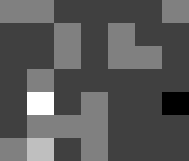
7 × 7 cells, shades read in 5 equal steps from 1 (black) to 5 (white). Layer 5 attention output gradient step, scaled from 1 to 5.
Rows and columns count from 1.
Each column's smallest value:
2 2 2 2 2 2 1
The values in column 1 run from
2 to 3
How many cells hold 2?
31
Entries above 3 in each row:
0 0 0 0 1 0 1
